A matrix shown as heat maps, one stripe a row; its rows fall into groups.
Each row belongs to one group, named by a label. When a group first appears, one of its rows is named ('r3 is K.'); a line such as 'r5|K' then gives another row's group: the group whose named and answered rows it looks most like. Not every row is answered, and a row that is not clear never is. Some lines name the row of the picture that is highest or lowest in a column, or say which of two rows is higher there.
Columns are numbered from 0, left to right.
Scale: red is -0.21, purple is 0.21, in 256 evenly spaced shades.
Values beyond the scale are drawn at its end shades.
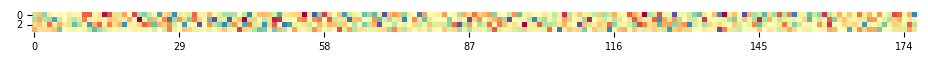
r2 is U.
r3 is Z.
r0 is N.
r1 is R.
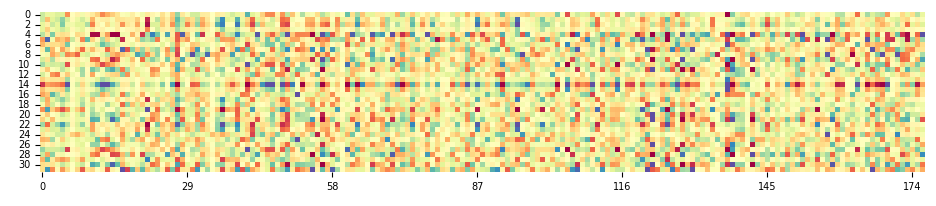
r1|R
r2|R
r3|R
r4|N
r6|Z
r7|N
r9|N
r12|U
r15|Z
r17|R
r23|R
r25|U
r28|N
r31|N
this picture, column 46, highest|14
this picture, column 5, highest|14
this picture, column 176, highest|4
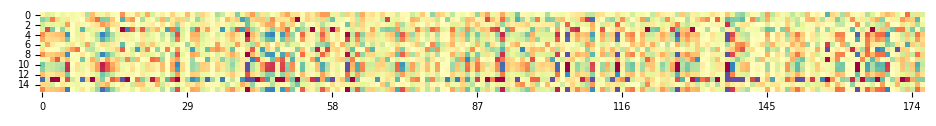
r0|R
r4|Z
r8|Z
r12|Z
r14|U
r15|Z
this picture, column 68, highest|3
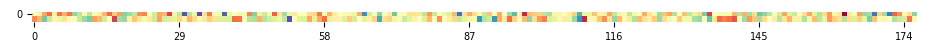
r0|U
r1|U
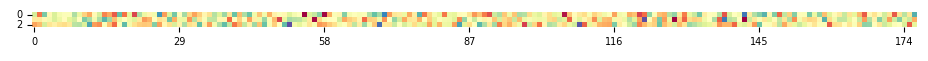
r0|N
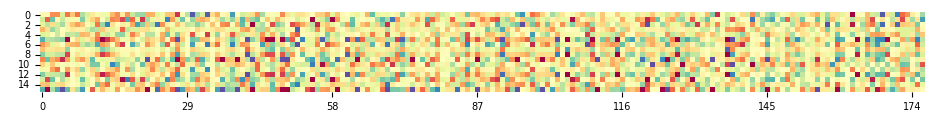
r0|U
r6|U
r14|U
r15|R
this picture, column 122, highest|10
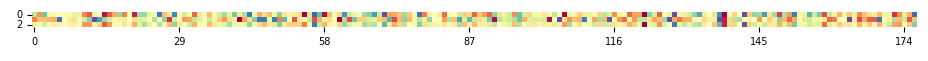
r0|N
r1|Z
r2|N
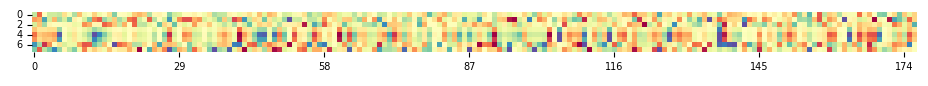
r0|R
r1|U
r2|N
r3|Z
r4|Z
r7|R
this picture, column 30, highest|2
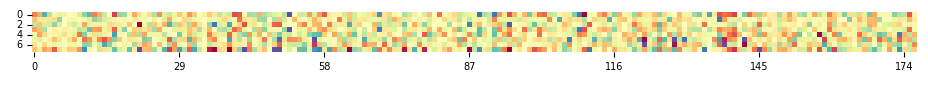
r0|U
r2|R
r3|U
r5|N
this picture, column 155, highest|2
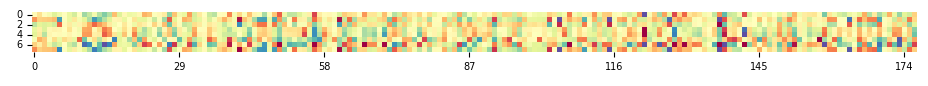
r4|N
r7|Z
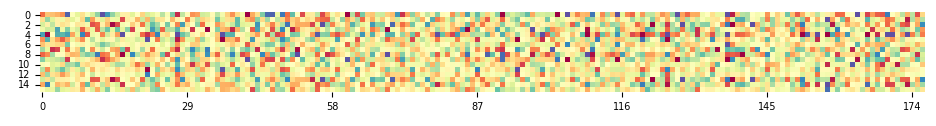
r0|Z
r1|R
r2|N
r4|R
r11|R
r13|N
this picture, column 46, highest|0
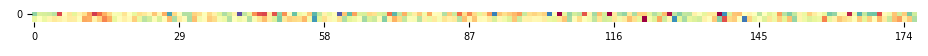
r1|N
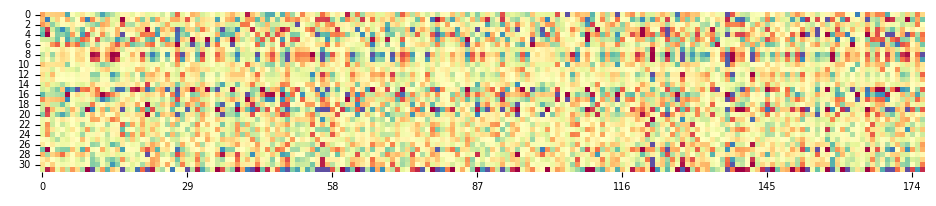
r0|Z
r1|R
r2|U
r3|R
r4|R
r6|U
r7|N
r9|N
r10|Z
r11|U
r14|R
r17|Z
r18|R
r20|R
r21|N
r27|R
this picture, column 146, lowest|31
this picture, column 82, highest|1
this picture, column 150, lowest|31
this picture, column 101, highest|1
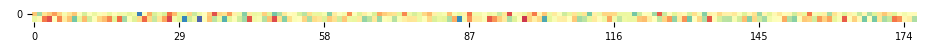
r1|U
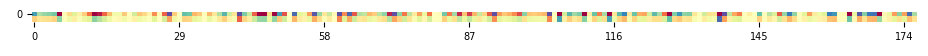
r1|Z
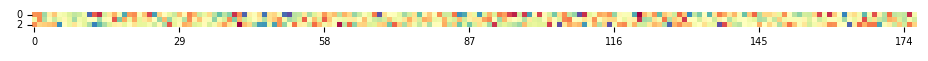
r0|U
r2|Z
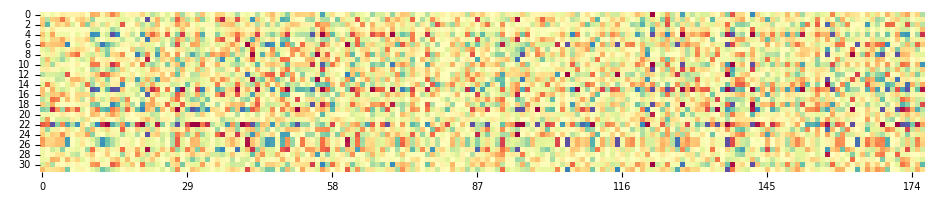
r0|N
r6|Z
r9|R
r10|N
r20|N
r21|R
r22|U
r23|R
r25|Z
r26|Z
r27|R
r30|N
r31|Z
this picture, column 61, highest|12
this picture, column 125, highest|15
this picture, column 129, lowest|22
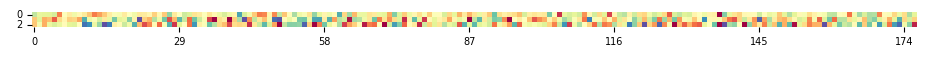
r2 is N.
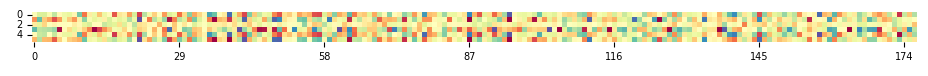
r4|R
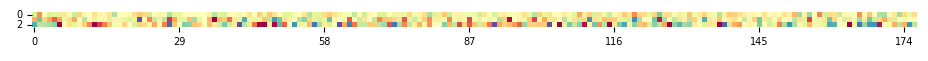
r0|R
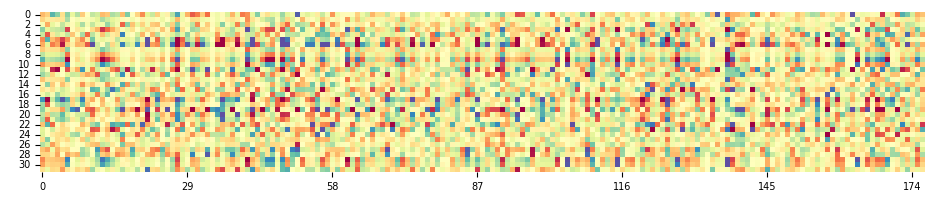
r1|Z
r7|Z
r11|U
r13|Z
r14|N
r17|R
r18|R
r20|R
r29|Z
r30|Z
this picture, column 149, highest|22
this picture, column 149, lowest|19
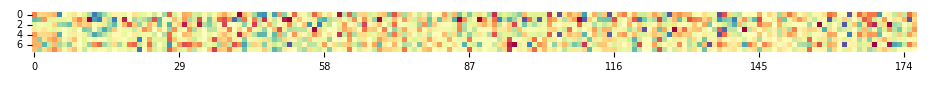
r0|Z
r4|Z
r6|U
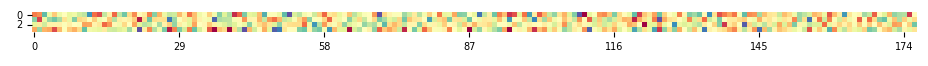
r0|U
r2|N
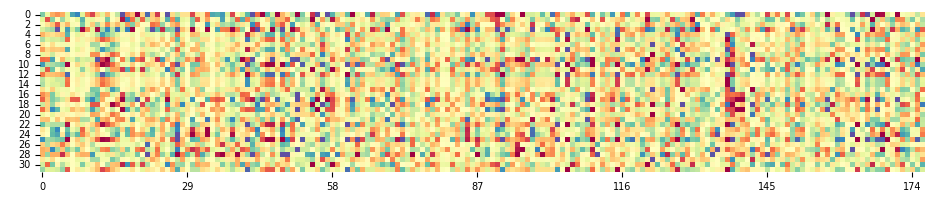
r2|U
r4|Z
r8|N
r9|U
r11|N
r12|Z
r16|U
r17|U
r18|N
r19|U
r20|N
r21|U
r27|U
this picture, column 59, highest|28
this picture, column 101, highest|3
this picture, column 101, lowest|9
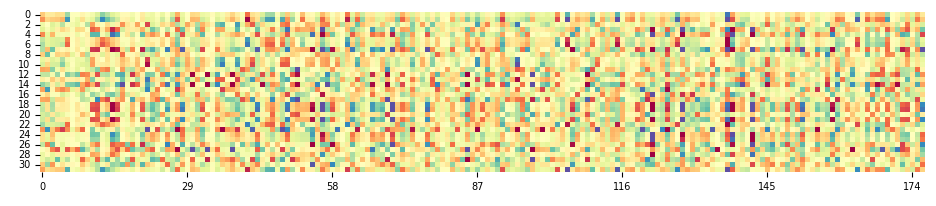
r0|Z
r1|Z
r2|R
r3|N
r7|N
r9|R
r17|U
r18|N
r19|N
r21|N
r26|N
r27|U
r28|N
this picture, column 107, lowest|16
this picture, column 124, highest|23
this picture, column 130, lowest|16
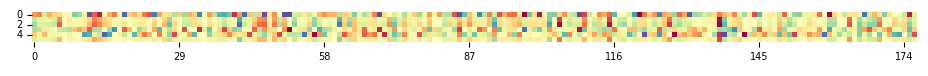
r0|U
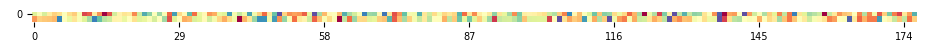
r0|N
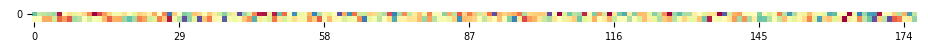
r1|U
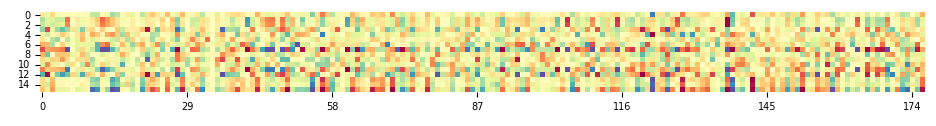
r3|R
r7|Z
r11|Z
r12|R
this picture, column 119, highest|15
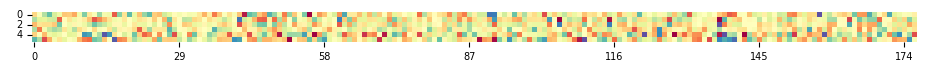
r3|R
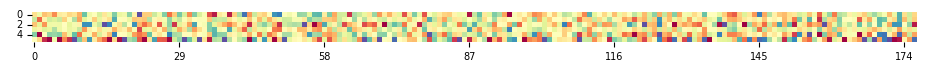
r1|R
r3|R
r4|R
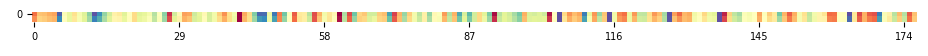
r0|Z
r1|Z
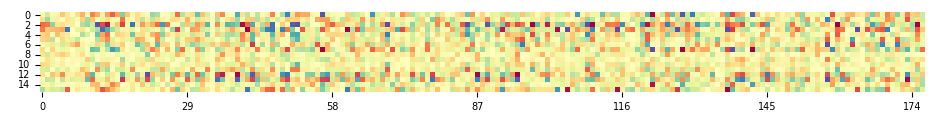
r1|R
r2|U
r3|Z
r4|U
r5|U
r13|R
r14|N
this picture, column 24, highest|2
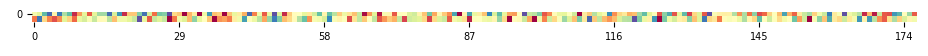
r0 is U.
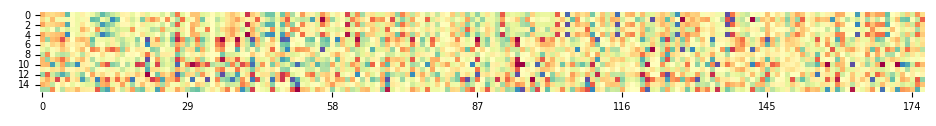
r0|Z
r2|Z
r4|Z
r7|N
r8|R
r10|U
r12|R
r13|U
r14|U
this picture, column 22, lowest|13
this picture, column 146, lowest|10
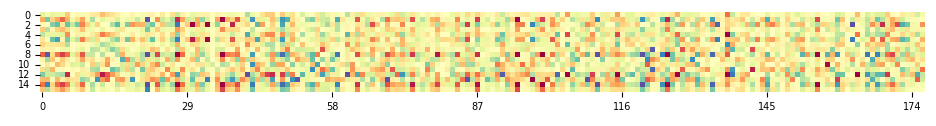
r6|Z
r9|N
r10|U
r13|U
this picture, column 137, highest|6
